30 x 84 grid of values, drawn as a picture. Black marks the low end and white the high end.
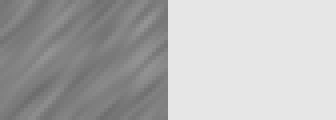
The table splits into one row of 2 panels. Panel 1,1: middling, slanting up to the right, faint in contrast. Panel 1,2: very high, flat.
